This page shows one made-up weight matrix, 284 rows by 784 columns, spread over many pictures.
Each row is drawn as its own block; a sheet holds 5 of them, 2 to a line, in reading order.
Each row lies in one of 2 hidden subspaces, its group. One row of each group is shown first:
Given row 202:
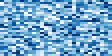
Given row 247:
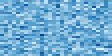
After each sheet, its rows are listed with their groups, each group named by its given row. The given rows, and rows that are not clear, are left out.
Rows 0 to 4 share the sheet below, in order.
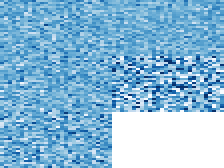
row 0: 202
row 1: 247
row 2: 247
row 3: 247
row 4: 247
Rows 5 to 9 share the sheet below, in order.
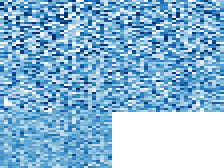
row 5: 202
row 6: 202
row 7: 247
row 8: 202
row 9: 202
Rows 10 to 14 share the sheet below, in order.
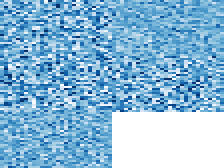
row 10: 247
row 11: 247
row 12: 247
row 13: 202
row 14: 202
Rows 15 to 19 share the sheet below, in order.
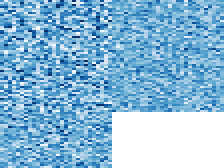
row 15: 247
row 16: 247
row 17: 247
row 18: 202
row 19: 202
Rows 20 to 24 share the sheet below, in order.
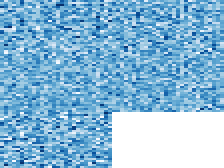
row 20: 247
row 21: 202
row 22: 247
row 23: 202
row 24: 247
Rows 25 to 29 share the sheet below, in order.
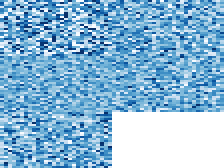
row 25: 202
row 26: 247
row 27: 202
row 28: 202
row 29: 247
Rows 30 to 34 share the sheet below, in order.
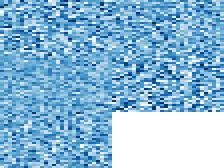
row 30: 247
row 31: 202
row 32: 247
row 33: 202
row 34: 202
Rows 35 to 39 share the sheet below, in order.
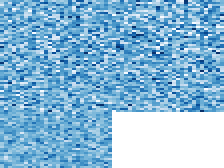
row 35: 202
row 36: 247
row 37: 247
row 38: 202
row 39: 247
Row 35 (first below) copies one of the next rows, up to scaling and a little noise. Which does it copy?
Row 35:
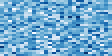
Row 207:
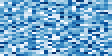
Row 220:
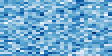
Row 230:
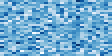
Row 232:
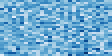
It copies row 207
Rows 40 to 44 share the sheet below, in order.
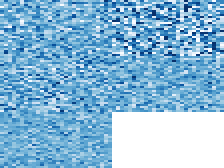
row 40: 247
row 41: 202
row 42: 202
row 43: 247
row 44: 202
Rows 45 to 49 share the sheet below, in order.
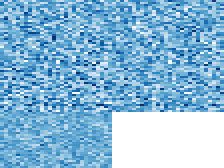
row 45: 202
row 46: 202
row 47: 247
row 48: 247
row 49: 202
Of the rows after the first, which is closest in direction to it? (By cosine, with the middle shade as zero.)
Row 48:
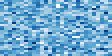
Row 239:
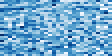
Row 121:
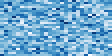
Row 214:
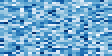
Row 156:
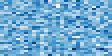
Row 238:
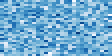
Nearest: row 156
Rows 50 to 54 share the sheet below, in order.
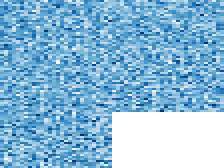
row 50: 247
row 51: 202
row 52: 247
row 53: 247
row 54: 247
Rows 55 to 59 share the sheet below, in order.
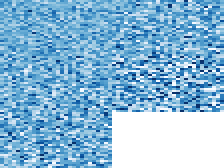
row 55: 202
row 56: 247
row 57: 202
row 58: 202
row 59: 247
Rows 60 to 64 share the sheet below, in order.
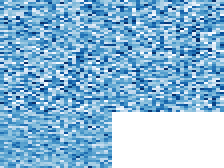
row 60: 202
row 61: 202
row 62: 202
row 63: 202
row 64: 202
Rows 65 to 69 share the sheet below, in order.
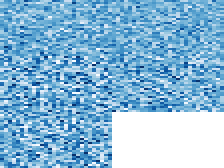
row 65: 247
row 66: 202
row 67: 247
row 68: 202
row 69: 202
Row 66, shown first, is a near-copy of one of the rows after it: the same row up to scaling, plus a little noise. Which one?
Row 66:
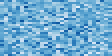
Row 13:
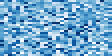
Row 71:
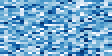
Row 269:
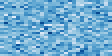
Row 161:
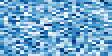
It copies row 13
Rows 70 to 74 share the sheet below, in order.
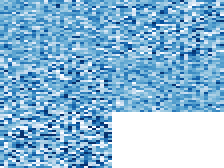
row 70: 247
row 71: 202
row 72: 202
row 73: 247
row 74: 202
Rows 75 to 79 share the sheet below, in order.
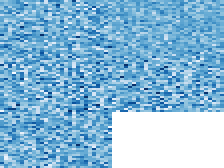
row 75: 247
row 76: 202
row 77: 202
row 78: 202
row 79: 247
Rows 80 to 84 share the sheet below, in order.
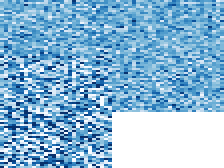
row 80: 247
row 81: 247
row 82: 202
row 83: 202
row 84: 202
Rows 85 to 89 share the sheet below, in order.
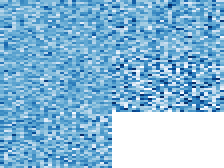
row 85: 247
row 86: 247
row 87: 202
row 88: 202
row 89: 247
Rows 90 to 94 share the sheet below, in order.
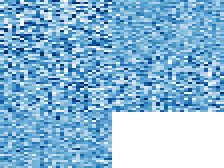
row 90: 247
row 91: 202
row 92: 202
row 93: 247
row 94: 247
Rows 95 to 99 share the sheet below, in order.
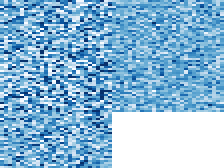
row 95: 202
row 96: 202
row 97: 247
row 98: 247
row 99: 202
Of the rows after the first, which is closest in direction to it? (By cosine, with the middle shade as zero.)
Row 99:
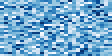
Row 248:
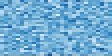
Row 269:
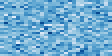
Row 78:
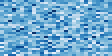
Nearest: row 269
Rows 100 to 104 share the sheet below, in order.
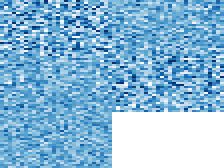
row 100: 247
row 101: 247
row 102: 247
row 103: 247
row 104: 202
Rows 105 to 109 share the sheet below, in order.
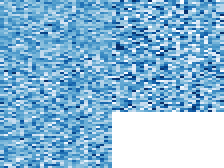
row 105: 202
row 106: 247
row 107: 202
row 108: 202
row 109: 202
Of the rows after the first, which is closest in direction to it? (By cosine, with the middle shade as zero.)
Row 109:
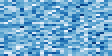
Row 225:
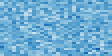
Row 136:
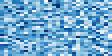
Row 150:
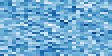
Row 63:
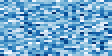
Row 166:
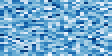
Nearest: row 63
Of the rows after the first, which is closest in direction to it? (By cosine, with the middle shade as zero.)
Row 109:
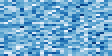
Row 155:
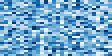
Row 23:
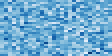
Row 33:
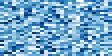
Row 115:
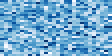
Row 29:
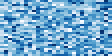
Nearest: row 23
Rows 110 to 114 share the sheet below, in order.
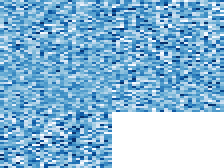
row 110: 202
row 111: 247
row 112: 247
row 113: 247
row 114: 202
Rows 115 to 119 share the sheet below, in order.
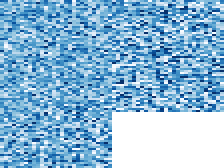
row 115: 247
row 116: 202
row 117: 202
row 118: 247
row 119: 247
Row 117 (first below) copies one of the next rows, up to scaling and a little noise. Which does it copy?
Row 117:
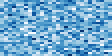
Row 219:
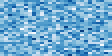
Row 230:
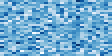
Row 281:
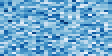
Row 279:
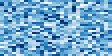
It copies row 219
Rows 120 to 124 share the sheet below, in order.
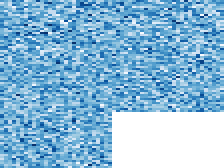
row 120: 202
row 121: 202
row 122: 247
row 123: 202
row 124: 202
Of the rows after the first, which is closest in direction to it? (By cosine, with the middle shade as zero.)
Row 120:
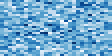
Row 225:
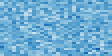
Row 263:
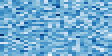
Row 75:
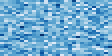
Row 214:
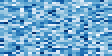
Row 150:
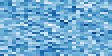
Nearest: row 225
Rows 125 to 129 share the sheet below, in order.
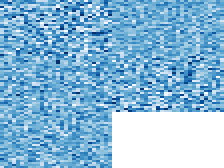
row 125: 202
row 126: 202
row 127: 247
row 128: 202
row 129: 202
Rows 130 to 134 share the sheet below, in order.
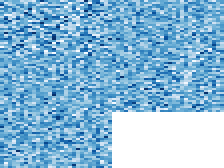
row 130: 202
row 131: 202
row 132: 202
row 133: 202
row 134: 247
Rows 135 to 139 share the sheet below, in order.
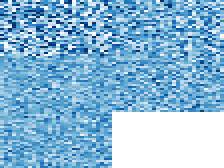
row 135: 247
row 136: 247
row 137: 202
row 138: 202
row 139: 247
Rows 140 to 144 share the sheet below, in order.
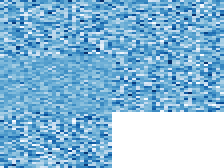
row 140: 202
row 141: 202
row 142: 202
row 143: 247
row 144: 202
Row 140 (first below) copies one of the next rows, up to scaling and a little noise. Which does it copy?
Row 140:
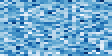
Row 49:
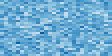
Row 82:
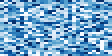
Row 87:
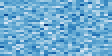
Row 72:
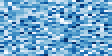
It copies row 82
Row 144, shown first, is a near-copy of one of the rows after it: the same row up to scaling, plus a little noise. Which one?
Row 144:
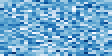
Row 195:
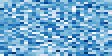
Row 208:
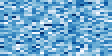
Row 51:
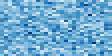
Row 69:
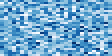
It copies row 195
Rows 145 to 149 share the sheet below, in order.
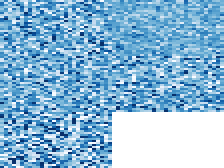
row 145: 202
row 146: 247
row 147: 202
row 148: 247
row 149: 202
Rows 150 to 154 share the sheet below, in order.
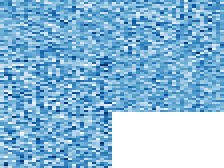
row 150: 202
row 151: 202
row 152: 247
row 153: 202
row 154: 247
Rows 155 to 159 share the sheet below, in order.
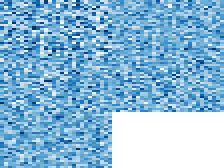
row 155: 247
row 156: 247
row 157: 202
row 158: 202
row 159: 247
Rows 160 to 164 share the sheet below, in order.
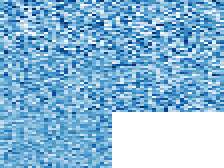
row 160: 202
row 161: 202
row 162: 202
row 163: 247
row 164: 247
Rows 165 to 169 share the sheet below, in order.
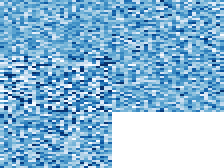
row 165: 202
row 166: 247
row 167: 247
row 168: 247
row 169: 202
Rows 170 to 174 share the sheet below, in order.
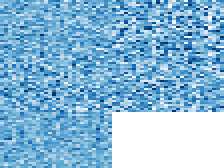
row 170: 247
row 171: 247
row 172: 202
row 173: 202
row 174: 247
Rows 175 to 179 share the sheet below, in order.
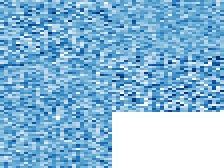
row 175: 202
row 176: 247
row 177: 247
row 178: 247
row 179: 247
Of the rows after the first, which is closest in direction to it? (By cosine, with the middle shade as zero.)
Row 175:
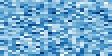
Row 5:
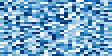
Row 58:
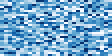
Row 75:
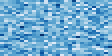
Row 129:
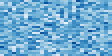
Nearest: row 5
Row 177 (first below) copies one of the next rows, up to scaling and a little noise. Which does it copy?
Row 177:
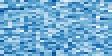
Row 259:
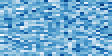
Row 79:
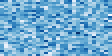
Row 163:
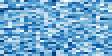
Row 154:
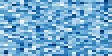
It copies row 163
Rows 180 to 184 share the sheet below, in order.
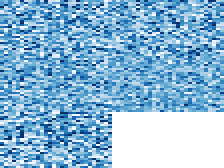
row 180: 247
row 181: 202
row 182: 247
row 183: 247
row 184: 247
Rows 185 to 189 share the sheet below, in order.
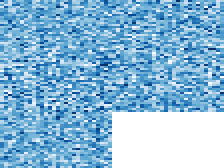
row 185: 247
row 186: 247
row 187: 247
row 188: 247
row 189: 247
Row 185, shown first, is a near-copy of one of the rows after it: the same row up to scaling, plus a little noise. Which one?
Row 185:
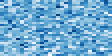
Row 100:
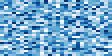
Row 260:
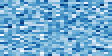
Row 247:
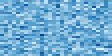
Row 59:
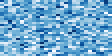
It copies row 59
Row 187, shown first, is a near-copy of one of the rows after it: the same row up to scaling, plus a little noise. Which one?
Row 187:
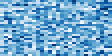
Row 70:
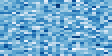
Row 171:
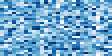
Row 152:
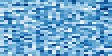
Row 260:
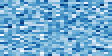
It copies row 152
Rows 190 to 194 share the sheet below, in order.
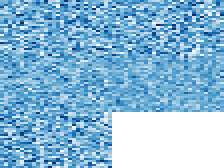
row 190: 247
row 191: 202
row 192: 202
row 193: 247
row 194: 247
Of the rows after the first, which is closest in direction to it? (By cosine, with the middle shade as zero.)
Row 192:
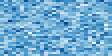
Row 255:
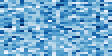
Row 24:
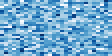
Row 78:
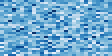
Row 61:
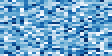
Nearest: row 78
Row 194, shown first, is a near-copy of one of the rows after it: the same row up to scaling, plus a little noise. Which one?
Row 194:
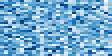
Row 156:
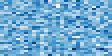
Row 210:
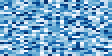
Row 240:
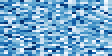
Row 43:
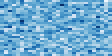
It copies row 240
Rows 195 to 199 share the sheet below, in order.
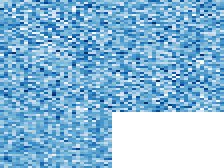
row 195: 202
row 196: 202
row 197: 202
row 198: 202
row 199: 247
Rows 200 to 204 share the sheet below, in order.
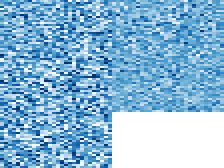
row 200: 202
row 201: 202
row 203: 202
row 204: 202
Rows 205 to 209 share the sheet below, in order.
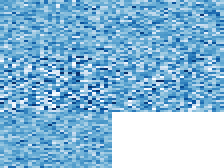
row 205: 247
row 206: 202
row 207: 202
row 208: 202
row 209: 202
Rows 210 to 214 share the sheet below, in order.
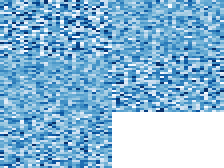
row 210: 247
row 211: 247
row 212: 247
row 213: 247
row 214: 202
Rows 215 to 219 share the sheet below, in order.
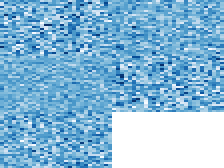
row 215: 202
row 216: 247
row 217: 202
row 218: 247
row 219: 202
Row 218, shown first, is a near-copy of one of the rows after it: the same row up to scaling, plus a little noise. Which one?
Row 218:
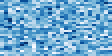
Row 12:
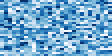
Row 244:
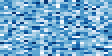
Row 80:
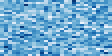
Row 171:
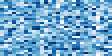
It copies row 12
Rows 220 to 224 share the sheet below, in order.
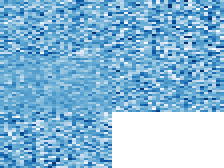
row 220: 202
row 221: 247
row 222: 247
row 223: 202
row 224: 247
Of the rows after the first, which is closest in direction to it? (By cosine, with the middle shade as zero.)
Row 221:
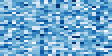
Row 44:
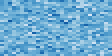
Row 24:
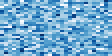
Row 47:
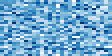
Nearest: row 24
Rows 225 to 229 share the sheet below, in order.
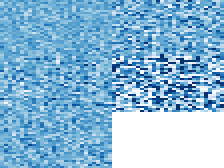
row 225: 202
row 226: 247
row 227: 247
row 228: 247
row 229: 202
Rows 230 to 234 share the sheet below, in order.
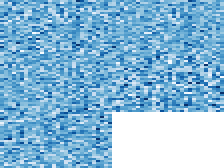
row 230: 202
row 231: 202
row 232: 202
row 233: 247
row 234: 247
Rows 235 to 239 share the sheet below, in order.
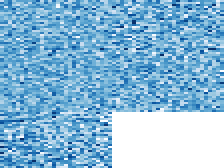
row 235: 247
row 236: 247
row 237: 202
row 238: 247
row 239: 247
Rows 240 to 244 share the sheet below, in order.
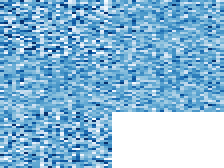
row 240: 247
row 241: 247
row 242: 247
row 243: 247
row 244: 247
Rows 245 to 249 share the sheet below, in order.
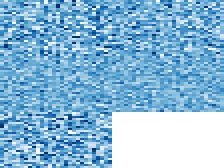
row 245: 247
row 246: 247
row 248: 247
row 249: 247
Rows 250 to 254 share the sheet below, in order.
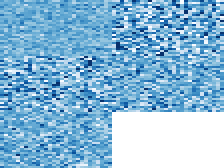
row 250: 247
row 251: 247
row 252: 202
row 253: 202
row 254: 202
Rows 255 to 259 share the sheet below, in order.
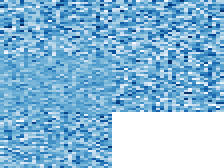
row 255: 247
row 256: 247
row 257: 202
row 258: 247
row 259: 247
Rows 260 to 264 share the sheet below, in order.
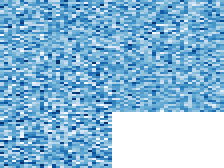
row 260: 247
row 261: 202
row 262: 247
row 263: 247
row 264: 247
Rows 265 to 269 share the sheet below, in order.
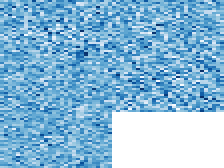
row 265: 202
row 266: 202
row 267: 202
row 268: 202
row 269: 202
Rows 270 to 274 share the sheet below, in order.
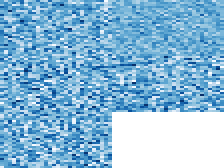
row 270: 247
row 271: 202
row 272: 202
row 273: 247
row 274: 202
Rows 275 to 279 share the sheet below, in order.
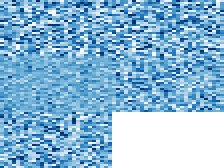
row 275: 202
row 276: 247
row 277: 202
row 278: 202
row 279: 202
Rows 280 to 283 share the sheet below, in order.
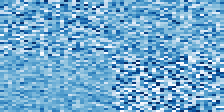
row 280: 247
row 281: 202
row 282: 247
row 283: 202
